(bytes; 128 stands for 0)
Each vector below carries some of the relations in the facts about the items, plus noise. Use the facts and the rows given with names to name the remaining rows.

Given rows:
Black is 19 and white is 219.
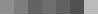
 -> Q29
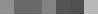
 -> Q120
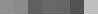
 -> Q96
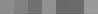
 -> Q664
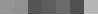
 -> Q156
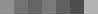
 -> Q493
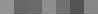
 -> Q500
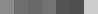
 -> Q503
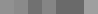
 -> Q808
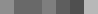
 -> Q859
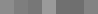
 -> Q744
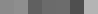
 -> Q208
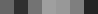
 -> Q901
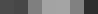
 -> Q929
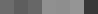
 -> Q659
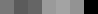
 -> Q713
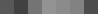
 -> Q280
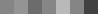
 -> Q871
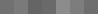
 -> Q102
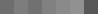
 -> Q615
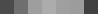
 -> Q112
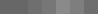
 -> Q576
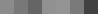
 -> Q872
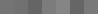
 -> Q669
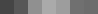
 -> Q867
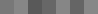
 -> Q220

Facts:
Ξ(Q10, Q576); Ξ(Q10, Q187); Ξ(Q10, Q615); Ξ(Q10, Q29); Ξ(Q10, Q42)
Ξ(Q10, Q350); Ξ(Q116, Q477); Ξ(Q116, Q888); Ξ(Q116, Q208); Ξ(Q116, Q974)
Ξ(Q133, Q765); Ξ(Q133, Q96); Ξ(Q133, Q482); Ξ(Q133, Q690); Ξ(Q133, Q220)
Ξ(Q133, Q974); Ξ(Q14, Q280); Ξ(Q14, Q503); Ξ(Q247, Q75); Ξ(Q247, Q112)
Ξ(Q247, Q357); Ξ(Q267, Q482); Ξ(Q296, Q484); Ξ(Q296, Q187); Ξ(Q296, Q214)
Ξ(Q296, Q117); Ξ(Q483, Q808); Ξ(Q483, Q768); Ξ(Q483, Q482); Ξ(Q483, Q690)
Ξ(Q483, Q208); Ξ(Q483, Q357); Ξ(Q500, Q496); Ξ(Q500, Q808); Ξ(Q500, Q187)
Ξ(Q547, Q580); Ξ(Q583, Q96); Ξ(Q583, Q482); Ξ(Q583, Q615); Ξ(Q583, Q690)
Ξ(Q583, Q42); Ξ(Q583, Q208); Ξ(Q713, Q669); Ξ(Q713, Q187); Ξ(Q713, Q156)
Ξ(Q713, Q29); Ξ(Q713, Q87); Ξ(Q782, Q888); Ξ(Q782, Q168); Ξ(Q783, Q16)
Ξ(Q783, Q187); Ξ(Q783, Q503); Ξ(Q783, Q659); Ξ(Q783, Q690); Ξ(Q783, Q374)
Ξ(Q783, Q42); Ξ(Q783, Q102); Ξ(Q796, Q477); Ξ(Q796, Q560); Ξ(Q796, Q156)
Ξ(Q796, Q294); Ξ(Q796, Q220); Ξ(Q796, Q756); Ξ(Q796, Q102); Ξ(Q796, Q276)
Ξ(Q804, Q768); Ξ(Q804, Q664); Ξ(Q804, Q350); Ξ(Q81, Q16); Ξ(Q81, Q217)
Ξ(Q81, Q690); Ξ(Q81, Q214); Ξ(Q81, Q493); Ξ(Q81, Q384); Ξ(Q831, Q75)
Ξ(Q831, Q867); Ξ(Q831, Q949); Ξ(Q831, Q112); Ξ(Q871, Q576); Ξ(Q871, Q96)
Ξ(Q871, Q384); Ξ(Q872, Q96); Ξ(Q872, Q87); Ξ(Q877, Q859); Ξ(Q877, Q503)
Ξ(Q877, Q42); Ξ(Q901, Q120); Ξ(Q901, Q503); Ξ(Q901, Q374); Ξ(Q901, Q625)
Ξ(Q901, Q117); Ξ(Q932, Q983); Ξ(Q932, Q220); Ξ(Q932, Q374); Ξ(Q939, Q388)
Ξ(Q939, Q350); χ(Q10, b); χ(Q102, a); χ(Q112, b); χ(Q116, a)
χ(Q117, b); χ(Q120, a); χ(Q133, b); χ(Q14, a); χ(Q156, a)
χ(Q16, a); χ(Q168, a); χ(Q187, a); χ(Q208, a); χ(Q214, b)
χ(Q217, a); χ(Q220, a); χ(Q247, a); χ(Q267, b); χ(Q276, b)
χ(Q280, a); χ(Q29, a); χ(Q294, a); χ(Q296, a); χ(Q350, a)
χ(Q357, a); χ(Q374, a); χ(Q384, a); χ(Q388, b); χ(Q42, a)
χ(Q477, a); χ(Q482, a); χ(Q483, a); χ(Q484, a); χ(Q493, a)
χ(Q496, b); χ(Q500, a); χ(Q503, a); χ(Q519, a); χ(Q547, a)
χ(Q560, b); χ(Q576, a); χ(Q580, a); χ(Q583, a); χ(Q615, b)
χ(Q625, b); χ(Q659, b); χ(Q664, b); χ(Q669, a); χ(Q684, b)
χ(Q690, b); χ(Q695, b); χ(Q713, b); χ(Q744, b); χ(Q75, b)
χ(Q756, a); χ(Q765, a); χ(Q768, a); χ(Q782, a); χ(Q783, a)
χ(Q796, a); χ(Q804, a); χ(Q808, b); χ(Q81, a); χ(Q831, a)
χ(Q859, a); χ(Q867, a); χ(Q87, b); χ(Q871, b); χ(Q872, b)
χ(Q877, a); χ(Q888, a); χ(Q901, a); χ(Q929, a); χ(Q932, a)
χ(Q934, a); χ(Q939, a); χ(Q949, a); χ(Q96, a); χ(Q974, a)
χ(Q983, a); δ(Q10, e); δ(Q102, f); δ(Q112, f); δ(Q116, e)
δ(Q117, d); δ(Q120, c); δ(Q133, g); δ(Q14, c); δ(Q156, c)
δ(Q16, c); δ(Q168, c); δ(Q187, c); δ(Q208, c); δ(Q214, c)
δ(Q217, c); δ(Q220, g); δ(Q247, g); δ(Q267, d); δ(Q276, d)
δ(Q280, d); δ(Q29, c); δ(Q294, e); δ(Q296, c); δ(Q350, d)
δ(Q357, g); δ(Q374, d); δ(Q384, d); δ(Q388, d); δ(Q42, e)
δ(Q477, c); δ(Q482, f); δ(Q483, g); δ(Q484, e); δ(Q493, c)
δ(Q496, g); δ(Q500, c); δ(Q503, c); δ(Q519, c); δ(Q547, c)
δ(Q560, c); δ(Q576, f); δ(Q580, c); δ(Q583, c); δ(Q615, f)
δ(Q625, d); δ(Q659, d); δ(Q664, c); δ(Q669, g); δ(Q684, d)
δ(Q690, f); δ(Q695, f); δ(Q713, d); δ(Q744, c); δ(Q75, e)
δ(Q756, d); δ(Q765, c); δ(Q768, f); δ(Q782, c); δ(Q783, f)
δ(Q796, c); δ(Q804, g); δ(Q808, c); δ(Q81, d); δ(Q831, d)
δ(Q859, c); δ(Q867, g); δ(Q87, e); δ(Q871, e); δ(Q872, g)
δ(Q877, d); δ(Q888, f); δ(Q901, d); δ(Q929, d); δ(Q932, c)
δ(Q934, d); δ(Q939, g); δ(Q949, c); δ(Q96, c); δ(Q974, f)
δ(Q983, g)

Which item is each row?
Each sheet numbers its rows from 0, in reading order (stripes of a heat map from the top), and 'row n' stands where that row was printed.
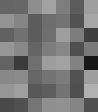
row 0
Q949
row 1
Q765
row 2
Q756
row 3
Q782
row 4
Q81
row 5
Q168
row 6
Q477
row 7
Q350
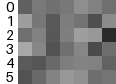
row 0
Q482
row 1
Q932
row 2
Q276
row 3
Q796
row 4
Q374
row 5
Q357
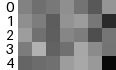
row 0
Q519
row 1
Q133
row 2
Q583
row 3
Q87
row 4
Q267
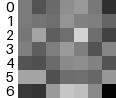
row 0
Q783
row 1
Q496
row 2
Q116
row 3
Q547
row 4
Q384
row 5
Q560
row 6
Q831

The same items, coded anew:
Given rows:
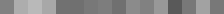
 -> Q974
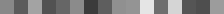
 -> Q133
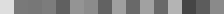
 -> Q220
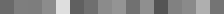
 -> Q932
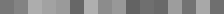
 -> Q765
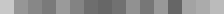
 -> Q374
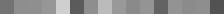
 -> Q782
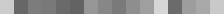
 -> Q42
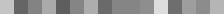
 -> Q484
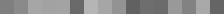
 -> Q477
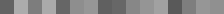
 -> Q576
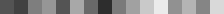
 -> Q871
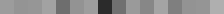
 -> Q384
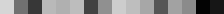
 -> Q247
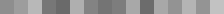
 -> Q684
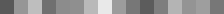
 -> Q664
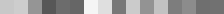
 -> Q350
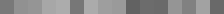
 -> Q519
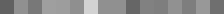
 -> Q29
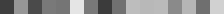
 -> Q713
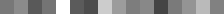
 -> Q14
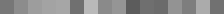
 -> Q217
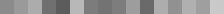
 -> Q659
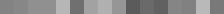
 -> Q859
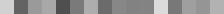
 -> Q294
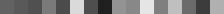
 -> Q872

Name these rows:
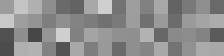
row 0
Q768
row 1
Q280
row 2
Q500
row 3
Q615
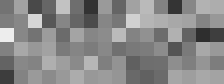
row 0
Q783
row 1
Q267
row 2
Q357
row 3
Q102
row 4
Q156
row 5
Q214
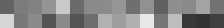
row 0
Q796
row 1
Q483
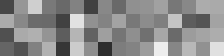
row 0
Q690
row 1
Q496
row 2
Q695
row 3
Q87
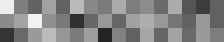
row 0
Q867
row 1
Q482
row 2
Q96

